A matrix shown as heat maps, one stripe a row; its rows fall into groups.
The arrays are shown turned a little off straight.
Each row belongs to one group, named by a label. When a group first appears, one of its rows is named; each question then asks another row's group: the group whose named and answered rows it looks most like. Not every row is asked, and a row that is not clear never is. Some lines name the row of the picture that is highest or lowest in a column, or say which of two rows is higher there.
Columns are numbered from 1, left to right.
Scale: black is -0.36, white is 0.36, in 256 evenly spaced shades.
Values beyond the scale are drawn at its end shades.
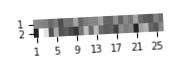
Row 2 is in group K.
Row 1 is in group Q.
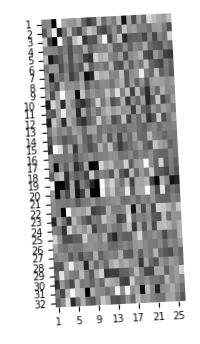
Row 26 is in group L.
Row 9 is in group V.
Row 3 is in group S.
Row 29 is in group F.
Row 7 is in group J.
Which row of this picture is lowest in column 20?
29
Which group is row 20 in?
J
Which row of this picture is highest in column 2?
15
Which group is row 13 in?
F
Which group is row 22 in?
S
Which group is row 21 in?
Q
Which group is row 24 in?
S
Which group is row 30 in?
K
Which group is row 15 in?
K
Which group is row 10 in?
K
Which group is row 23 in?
K
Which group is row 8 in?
S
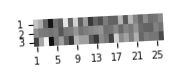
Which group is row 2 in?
Q
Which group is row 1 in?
L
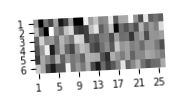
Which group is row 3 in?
F
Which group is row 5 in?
K
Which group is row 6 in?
L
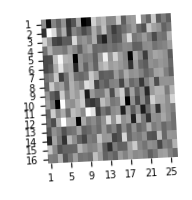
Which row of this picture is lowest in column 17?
10
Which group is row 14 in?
K
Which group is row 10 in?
S
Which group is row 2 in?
K
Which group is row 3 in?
L
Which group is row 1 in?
J
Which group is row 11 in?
F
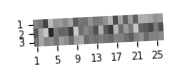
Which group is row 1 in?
S
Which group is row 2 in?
Q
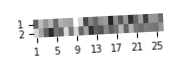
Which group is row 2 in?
L
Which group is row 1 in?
F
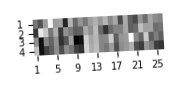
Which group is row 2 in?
K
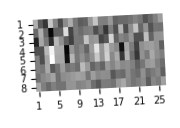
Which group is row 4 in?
V
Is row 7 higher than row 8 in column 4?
Yes
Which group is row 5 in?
V
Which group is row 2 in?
L
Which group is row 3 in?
K
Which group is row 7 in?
F
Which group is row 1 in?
S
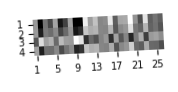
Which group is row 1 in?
J
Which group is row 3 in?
F
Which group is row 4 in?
J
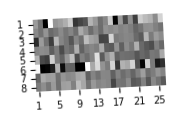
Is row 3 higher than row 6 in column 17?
Yes
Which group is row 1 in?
S
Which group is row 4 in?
Q
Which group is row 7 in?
F
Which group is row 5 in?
S
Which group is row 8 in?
F
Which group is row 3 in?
K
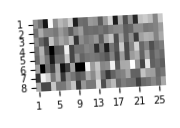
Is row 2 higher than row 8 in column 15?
No
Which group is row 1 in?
S
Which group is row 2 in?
F
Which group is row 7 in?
K
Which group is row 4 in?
L
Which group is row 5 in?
L
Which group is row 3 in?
S
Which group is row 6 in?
J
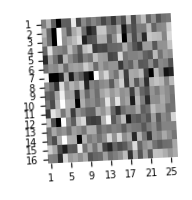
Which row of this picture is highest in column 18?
15
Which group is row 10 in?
V
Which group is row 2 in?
S
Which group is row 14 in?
V
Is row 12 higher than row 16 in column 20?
No
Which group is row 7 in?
J
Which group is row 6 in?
F
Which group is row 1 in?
L
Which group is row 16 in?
S
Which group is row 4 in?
F
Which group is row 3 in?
S
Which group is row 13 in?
F
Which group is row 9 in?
V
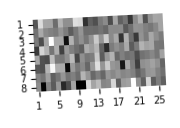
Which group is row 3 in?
V
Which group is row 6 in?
V
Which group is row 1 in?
F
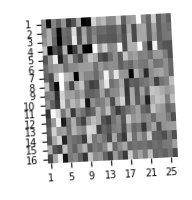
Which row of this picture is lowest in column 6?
4
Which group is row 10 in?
S
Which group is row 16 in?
Q
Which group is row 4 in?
J
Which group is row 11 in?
K
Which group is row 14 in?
Q
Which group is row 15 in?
S
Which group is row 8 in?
S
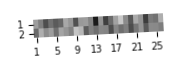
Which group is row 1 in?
L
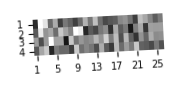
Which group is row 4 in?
Q
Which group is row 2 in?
F
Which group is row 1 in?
K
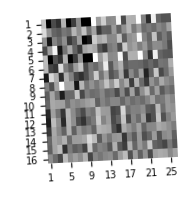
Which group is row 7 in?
K
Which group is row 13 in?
K
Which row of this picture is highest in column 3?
4
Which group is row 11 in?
K
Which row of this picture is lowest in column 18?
8
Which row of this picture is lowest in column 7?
8
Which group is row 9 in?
L
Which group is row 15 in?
Q
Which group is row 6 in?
S
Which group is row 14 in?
F
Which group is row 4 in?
Q
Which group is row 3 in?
J
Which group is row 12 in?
K
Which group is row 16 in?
S
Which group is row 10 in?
F
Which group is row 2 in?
L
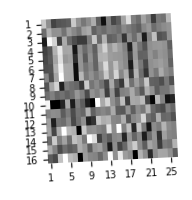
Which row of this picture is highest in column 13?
16
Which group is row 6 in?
V
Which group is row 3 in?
K
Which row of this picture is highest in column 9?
14
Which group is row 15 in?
L
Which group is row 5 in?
V
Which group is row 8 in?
Q
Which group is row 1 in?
L
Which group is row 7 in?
V
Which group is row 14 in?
F
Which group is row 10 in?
J
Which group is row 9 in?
L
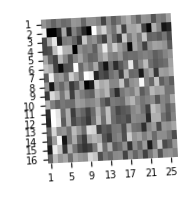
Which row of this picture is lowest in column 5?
6
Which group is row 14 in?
Q
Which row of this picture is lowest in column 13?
6
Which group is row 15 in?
K
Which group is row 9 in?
K
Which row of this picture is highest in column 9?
7
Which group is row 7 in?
F
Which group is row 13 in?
F
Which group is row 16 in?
F
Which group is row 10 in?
L
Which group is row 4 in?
V
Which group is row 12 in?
K
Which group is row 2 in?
J
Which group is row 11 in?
K
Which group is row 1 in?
L
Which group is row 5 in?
S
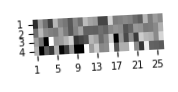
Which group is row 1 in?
K
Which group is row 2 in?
F
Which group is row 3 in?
S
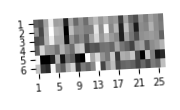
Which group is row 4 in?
F
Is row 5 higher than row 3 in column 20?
Yes
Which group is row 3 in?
V
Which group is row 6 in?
S
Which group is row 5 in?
J
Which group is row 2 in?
V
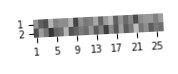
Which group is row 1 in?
S
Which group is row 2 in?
L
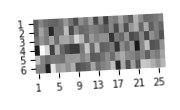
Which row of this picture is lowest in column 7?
4
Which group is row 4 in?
K
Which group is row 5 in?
L
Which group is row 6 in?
S
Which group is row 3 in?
F
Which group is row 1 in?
L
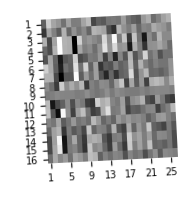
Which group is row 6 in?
L
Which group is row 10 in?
J
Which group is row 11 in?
S
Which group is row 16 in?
F
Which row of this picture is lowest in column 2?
10
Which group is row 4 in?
V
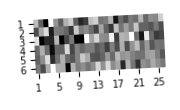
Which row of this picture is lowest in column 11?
1
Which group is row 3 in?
J
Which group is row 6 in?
V
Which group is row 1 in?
S
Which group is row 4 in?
L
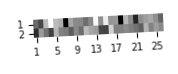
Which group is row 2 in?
K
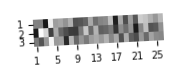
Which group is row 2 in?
K
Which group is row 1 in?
S
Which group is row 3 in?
V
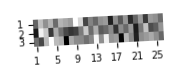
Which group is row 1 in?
F
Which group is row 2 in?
K
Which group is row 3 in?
V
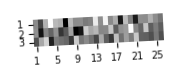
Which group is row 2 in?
J
